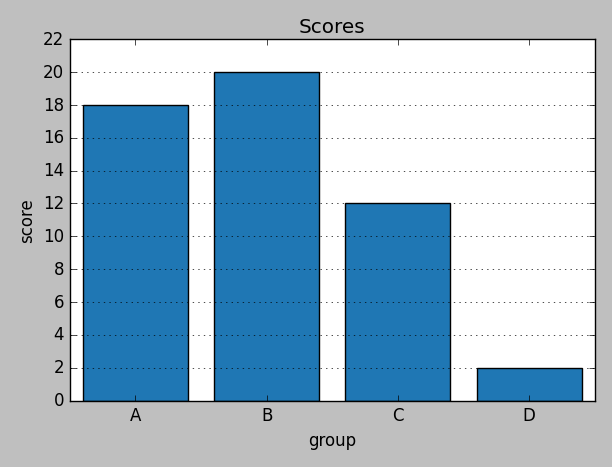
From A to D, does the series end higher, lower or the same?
lower
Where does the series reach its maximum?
B
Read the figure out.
Title: Scores
x-axis: group, ticks A B C D
y-axis: score, ticks 0 2 4 6 8 10 12 14 16 18 20 22
Values:
18 20 12 2
